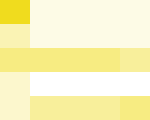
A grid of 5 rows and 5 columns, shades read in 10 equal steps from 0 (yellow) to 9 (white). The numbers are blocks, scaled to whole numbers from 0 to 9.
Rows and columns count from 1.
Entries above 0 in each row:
4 5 5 5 5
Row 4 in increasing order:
7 9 9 9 9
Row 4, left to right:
7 9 9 9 9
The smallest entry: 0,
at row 1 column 1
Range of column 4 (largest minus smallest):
5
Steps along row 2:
up same same same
